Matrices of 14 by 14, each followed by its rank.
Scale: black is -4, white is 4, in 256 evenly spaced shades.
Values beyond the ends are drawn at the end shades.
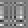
one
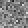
full rank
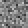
full rank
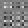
one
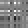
one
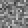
full rank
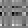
one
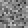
full rank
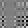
one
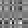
one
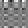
one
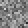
full rank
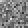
full rank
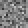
full rank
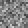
full rank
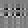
one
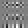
one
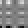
one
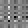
one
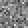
full rank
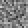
full rank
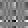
one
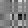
one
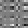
one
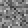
full rank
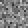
full rank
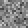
full rank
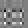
one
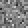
full rank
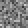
full rank
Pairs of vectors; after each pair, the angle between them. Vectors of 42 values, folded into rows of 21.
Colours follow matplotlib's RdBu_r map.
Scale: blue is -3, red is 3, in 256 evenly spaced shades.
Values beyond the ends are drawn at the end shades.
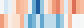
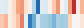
nearly parallel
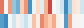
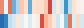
nearly parallel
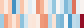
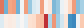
partly aligned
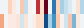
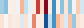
nearly parallel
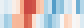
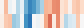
nearly opposite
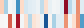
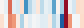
partly aligned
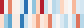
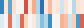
nearly opposite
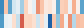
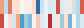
nearly opposite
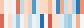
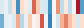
nearly opposite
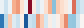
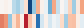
nearly opposite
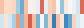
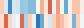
orthogonal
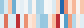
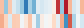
partly aligned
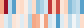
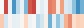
partly aligned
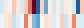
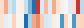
nearly opposite
